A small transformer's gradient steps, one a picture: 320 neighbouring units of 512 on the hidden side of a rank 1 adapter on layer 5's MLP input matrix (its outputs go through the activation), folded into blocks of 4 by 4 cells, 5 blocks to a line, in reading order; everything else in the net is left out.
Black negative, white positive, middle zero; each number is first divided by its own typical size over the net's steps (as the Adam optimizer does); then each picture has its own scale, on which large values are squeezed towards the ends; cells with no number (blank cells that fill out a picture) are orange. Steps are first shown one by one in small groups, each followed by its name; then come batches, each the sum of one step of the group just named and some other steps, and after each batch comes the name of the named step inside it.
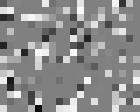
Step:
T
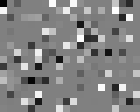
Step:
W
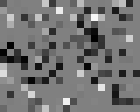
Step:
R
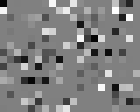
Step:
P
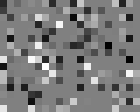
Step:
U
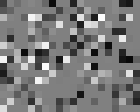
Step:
U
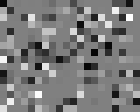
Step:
P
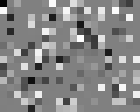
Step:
W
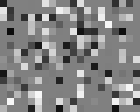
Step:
T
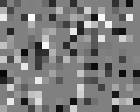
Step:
T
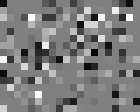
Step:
P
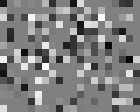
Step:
U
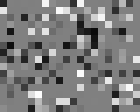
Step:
R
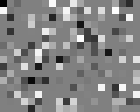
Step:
W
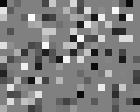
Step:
W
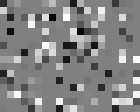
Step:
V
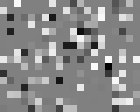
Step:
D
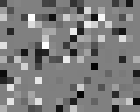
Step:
V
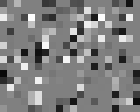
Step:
D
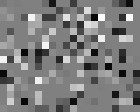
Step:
D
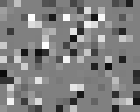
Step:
D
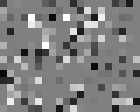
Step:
V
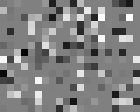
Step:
V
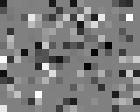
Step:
V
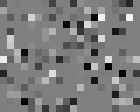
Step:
D
